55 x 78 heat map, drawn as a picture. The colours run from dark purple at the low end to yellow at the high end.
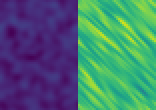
It is made of 1 by 2 panels. Panel 1,1: very low, blotchy, faint in contrast. Panel 1,2: high, slanting down to the right.
